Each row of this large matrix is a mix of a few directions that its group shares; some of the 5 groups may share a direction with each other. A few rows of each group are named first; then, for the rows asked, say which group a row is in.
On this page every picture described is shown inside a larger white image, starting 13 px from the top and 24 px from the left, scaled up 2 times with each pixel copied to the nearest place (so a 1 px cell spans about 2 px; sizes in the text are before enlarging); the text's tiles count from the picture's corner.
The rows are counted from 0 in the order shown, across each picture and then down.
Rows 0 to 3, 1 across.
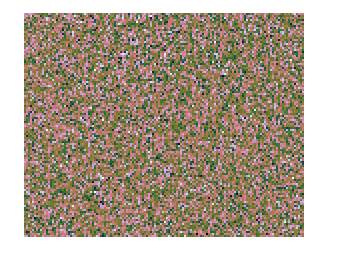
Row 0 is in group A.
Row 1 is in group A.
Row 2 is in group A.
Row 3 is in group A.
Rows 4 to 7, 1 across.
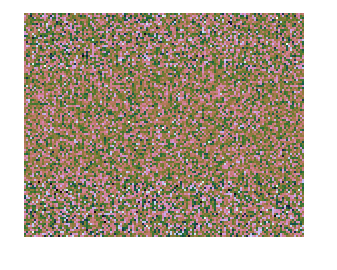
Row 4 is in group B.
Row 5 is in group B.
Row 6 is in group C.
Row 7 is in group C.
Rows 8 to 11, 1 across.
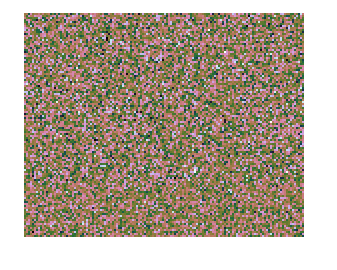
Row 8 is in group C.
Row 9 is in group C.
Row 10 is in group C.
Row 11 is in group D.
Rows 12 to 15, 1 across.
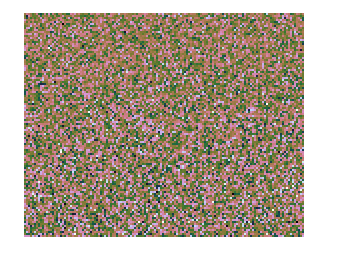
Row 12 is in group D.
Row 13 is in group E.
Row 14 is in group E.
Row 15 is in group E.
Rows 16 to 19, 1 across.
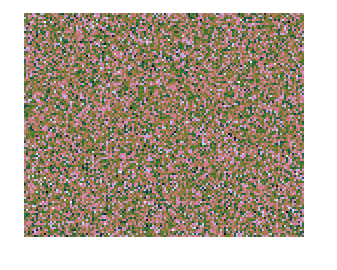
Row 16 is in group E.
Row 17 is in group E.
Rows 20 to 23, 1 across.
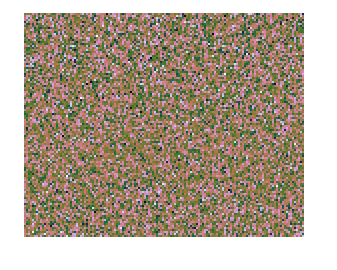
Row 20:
E
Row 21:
E
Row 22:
D
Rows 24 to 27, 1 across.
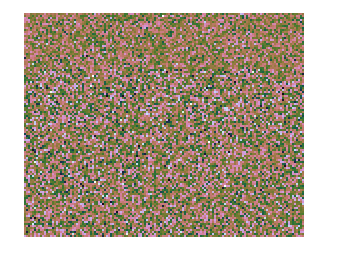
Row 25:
C
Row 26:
A
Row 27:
A
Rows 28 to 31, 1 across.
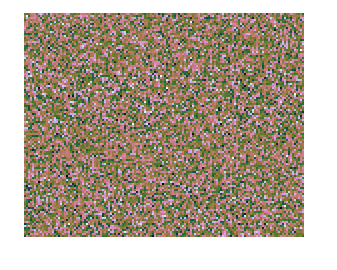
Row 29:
E
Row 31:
C
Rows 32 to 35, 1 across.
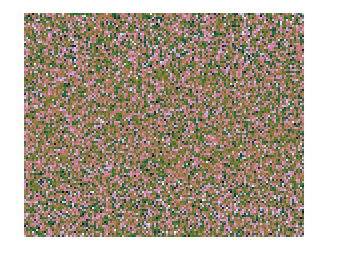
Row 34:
C
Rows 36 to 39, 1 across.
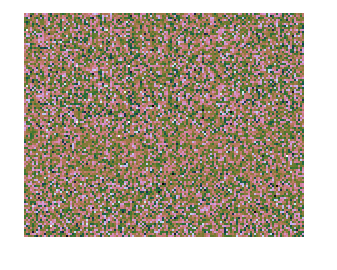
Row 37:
B
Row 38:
A
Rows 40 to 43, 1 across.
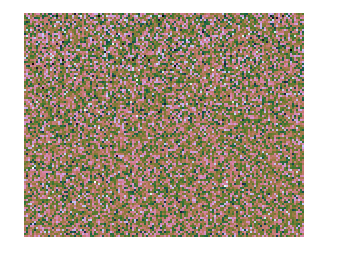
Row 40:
B
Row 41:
C
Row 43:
A
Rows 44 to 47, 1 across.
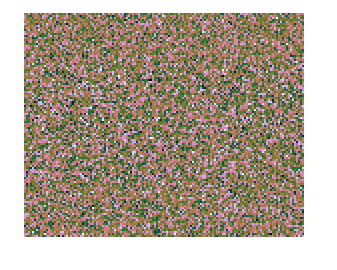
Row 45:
A
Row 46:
A
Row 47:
D
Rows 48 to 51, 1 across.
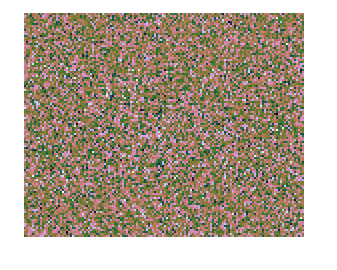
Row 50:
B
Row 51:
D
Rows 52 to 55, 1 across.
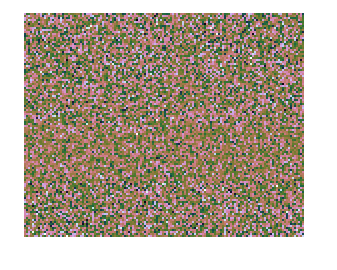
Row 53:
A
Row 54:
A
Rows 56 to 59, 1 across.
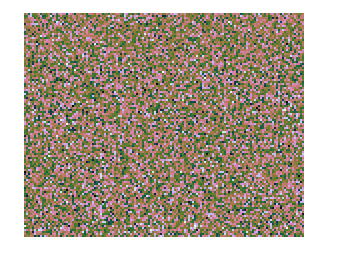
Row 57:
A
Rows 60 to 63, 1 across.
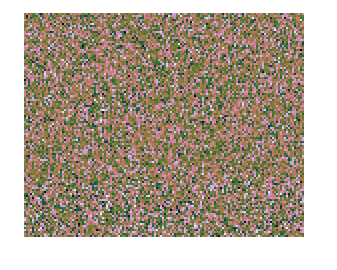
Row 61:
C
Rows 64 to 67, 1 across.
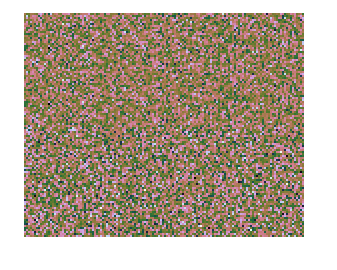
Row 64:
D
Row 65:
D
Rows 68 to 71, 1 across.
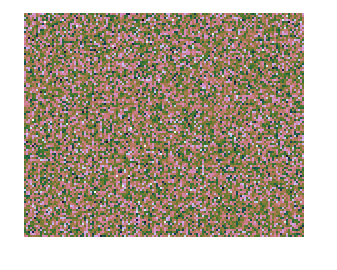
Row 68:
E
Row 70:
B
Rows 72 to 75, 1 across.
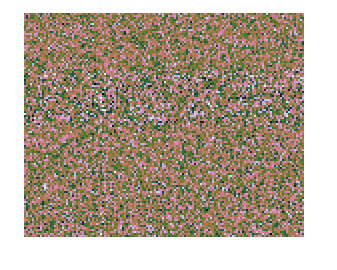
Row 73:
C
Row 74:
E
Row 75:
C
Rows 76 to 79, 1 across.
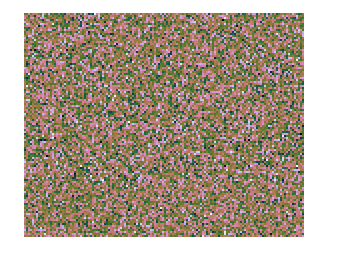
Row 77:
B
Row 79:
C
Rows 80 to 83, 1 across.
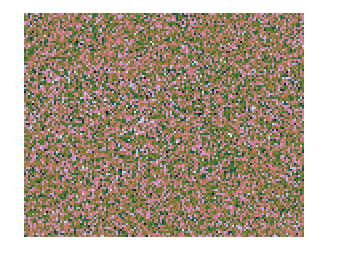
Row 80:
E
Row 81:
E
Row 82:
A
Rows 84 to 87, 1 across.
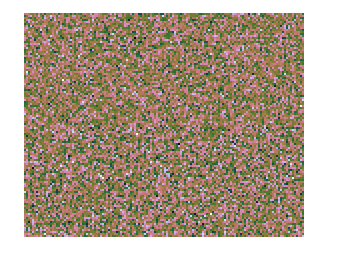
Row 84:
C
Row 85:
D
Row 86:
A
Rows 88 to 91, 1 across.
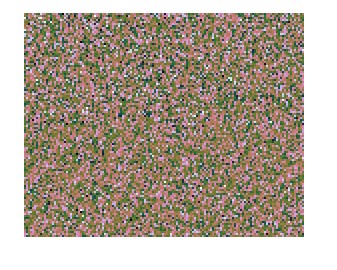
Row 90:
E
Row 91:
E
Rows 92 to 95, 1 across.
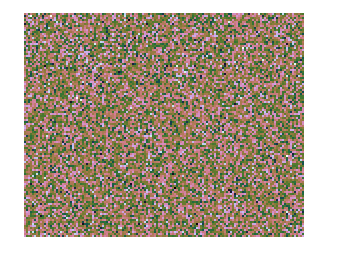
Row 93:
E
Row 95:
B
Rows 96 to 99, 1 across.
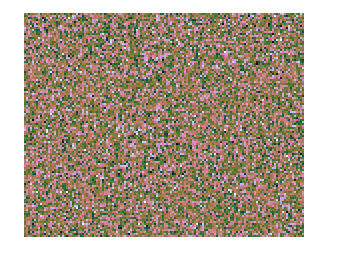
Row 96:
C
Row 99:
B
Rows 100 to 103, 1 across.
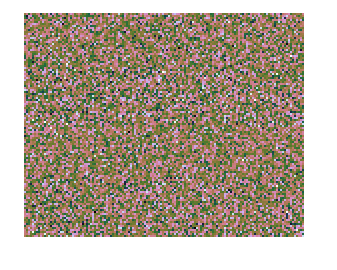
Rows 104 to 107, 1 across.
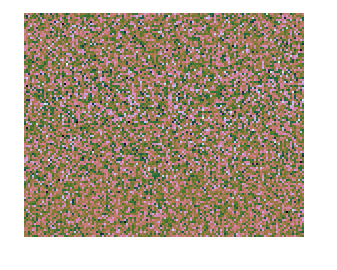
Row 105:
B
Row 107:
A
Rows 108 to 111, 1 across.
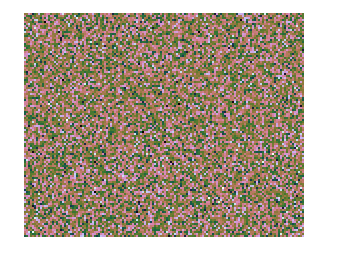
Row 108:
E
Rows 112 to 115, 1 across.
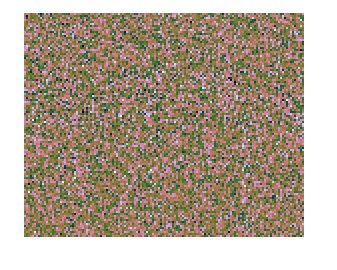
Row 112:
D
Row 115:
E
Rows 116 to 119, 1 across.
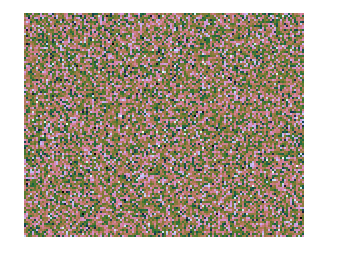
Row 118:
E
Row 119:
D
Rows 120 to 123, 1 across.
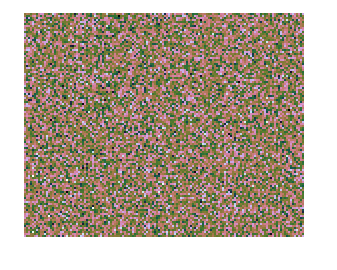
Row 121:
E
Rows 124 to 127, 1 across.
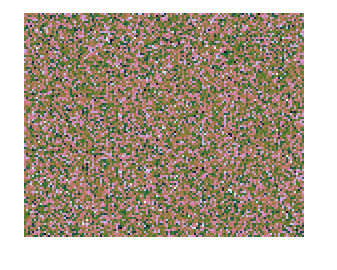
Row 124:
C
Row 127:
B
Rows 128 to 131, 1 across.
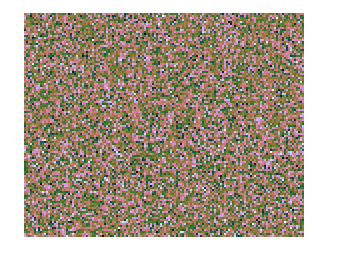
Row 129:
C
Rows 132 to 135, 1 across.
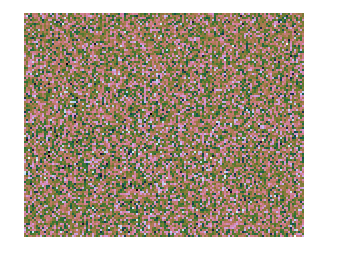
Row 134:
C
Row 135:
A
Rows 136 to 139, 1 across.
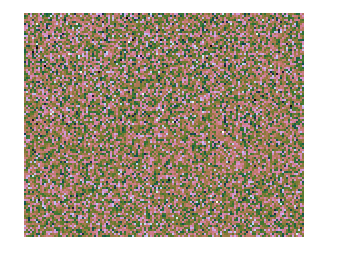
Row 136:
C
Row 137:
B
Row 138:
A
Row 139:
E
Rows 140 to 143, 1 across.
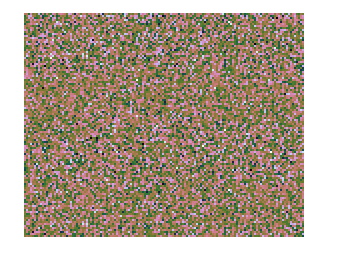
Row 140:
B
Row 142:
E
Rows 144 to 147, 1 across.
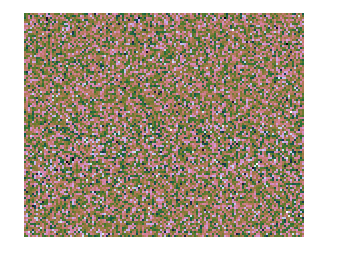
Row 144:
A
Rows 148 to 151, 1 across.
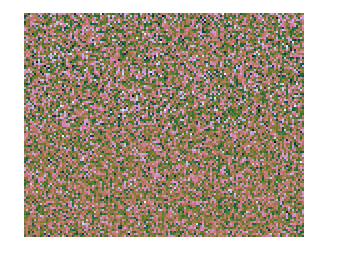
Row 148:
A
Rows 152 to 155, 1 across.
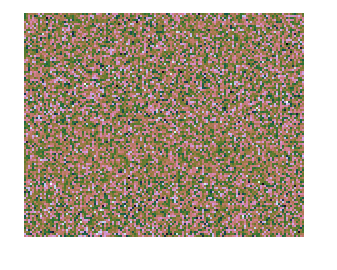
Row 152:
A
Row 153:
A
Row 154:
B
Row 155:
C
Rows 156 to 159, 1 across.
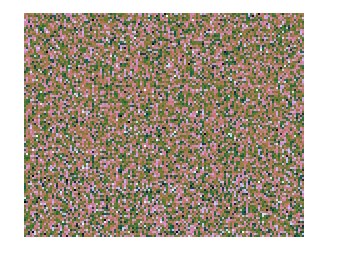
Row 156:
C
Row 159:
C
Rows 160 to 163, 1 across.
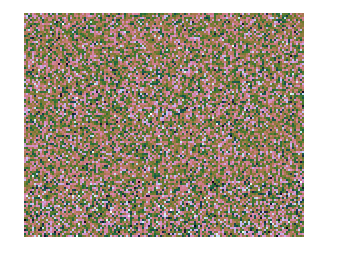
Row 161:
E
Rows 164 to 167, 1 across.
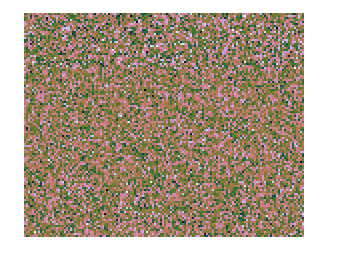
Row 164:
A
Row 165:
B
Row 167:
E
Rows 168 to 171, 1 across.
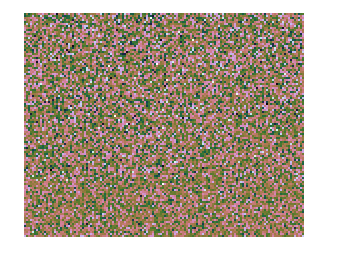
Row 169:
E
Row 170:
B
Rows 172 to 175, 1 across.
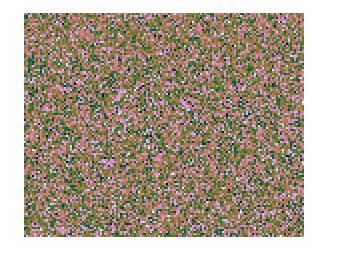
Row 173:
E
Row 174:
A
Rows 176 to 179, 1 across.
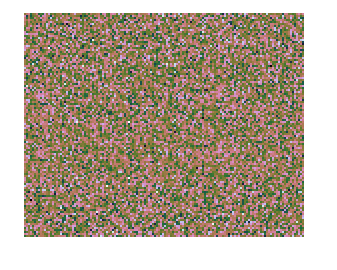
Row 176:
D
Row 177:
B
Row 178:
B
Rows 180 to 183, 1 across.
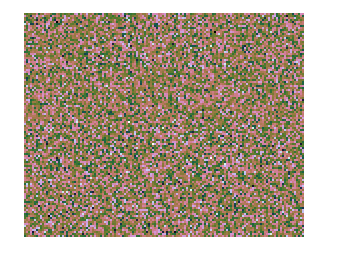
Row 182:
C
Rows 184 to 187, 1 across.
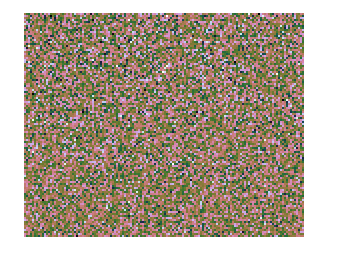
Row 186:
E
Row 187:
C
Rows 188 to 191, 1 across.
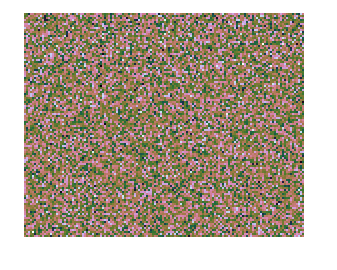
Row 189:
E
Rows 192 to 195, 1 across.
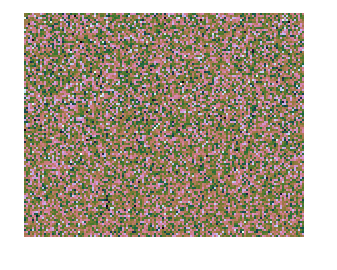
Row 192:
E
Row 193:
E
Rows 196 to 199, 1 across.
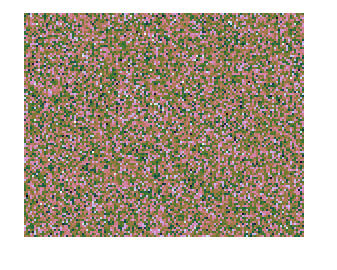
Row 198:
D
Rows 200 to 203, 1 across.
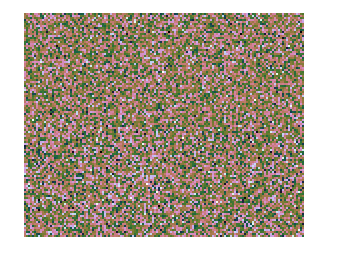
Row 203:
E
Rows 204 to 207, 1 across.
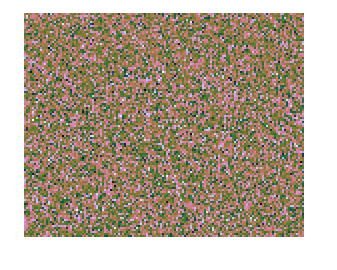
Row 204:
D
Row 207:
E
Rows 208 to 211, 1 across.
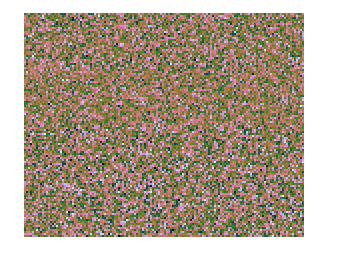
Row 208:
A
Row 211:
A
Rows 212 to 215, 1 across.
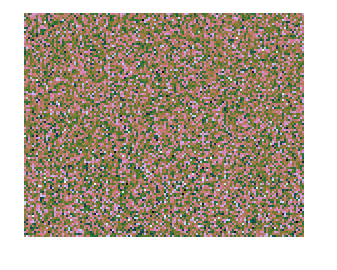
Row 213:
C
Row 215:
E
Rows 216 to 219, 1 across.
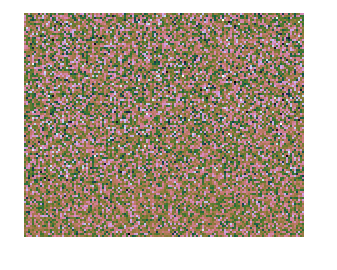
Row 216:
C
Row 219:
B
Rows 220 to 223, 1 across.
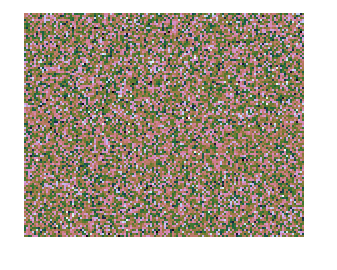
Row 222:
C
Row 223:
A
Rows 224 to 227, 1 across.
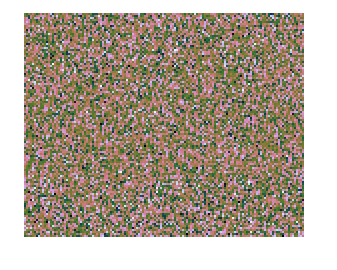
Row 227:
E
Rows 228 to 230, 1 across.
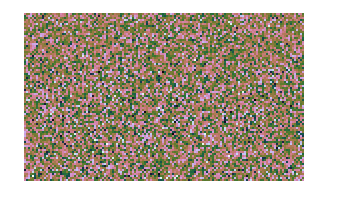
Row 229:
B
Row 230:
C
